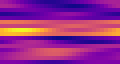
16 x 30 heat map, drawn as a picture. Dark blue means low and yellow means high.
Streaks run across, left to right. The bottom right is the smoothest part. The ninth with the highest average is the middle left. The ninth with the lowest average is the top middle. The middle left is the roughest part.
